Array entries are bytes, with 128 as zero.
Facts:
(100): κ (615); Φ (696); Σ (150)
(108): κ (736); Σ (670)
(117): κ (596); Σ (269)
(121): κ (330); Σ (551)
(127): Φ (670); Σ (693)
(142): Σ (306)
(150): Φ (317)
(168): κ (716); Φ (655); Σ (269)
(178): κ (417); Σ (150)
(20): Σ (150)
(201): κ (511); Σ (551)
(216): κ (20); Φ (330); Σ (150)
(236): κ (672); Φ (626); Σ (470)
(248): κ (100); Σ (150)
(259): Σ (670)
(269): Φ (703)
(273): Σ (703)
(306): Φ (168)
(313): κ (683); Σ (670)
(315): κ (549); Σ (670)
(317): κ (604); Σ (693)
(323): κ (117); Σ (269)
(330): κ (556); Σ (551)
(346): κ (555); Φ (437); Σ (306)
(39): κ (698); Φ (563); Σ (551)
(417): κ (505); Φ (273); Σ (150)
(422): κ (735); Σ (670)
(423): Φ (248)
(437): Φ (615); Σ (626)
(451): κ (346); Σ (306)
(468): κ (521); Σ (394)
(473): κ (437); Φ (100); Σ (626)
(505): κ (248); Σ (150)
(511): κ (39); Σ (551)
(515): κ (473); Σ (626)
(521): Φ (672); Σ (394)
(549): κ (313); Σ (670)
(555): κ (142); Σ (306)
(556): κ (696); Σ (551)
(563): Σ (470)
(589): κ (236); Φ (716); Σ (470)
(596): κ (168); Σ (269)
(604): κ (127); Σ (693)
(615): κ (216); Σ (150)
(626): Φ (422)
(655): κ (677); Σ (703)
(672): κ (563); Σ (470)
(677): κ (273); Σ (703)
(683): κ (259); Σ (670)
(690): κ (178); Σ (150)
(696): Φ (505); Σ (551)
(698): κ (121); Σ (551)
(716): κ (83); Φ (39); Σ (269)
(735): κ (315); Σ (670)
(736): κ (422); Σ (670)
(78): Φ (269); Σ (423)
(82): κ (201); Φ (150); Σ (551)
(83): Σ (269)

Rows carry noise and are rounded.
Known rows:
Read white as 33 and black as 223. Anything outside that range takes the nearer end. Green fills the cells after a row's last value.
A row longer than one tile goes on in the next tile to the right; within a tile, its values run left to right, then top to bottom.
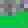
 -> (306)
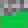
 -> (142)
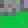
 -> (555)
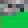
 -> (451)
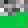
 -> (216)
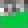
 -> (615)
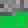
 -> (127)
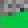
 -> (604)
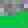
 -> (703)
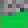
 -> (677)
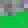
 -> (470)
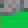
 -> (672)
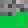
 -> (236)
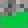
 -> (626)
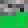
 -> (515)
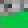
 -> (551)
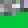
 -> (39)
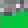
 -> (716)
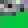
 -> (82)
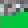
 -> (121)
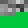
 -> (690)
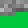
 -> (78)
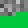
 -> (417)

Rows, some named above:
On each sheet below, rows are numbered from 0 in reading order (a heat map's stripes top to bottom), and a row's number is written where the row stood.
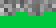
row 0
(248)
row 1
(306)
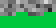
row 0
(626)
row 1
(589)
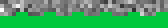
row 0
(556)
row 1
(127)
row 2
(306)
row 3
(315)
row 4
(317)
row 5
(505)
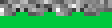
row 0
(696)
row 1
(589)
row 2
(556)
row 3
(127)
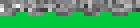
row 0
(330)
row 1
(313)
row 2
(127)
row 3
(422)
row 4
(511)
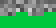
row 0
(178)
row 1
(83)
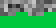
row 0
(108)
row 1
(549)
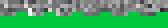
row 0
(735)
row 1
(20)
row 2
(505)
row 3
(78)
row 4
(670)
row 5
(201)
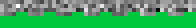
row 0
(698)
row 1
(168)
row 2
(201)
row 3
(121)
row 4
(736)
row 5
(259)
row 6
(683)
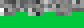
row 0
(100)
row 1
(150)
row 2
(437)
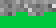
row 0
(423)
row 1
(269)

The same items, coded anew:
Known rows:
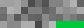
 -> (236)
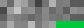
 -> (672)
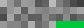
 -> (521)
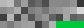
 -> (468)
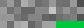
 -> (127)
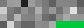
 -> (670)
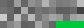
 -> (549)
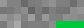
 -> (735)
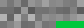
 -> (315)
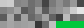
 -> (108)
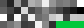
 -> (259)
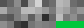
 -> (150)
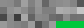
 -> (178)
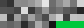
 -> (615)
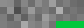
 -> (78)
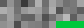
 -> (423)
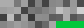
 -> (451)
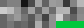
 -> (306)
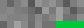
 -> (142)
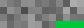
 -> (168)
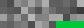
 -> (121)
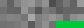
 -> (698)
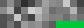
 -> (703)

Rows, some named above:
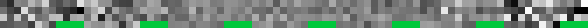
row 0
(556)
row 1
(589)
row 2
(505)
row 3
(315)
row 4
(39)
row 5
(248)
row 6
(20)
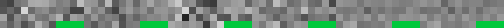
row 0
(100)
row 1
(437)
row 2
(589)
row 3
(127)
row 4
(735)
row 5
(735)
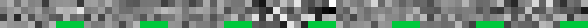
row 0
(690)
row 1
(201)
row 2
(423)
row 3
(696)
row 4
(417)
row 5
(83)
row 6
(330)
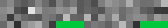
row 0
(269)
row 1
(83)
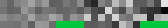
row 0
(698)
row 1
(556)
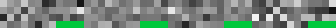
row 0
(82)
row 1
(127)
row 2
(626)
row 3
(683)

